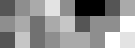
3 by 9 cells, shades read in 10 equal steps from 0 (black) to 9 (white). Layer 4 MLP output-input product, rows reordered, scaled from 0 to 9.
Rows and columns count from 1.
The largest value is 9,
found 2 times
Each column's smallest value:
3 5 4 5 5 0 0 3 6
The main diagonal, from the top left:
3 6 4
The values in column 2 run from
5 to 7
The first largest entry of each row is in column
4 9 8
